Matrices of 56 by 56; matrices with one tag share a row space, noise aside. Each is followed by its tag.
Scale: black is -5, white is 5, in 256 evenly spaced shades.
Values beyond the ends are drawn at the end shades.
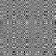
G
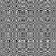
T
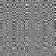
G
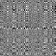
G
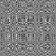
T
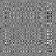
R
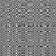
T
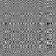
R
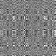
G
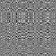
T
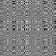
G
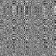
G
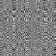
G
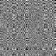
G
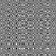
T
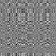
T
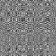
T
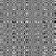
G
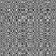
T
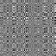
G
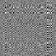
R
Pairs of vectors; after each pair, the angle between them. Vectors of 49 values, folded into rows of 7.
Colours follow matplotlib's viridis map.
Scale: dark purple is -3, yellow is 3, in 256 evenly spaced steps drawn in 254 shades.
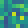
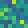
orthogonal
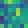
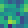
partly opposed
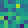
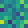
orthogonal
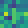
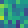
orthogonal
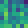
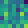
nearly parallel
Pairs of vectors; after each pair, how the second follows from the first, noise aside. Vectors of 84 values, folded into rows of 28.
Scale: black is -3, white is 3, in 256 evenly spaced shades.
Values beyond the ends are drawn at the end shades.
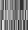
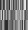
reversed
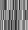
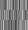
shrunk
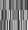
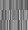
shrunk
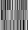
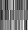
sign-scrambled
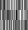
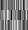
reversed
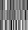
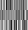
sign-scrambled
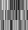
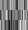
reversed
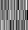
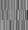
shrunk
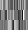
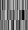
sign-scrambled
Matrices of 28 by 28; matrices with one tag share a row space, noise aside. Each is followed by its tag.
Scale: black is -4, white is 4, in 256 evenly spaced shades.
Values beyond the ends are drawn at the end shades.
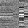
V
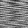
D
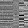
V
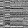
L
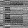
L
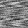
D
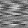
D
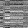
L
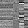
V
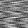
D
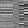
V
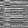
L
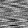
D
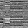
L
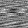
D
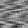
D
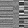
V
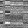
L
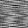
D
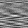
D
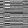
L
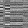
L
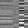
V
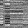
L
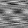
D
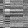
L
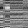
L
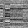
L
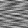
D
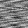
D
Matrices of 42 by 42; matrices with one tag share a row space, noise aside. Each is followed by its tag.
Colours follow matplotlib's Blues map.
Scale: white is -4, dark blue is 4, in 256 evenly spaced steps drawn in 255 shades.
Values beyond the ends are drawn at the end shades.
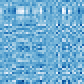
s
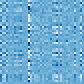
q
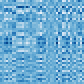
s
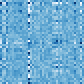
q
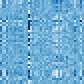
q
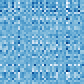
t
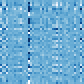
q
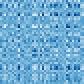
t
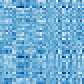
s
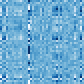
q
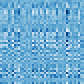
t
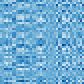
s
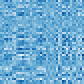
s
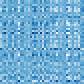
t
